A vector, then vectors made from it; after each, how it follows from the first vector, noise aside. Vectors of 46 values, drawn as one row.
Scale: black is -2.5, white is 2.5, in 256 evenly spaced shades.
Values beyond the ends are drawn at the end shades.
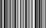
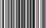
negated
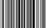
negated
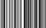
wrapped around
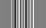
partly zeroed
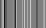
partly zeroed
